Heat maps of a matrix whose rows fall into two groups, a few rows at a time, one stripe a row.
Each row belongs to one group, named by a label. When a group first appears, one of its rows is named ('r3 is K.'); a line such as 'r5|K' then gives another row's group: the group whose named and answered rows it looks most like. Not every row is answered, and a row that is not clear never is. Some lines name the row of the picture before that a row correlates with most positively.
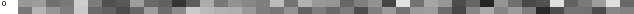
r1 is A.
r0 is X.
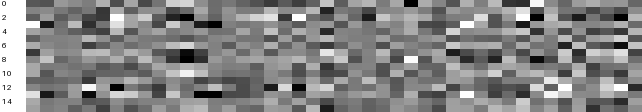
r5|X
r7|X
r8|X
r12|X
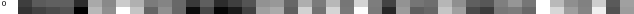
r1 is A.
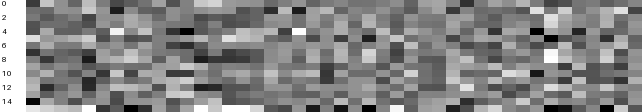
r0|A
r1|X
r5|A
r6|X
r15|A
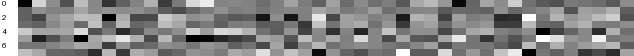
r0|A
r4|A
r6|X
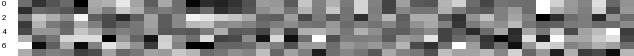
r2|A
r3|A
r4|X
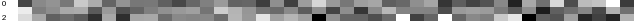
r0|X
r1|A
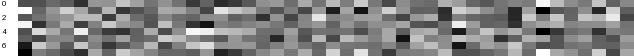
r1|A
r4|A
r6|A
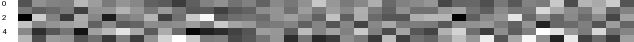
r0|X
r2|A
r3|A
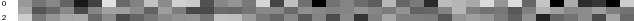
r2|A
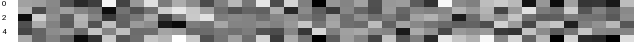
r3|X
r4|X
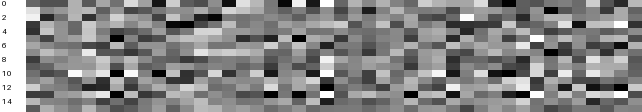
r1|A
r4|A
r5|X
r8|X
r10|X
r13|X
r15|A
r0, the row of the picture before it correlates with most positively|4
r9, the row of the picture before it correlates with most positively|4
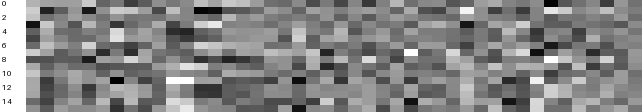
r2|A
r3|A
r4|X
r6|A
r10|A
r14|X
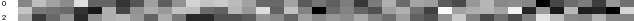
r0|A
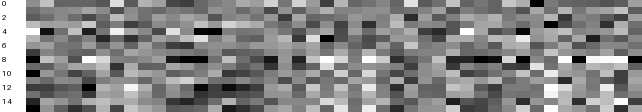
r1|X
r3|A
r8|X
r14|X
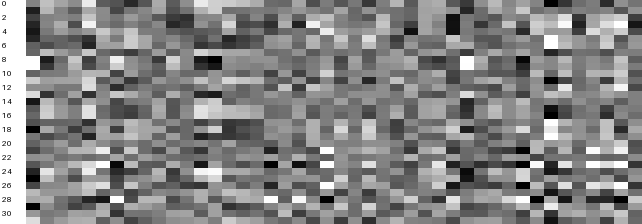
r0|A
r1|A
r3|X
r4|X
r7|A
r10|X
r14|A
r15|A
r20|X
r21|X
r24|A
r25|A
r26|X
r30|X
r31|A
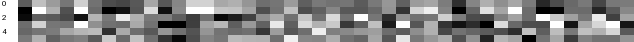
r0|A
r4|X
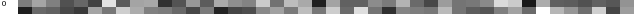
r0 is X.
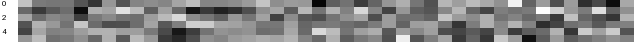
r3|A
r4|X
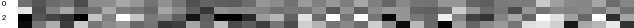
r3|X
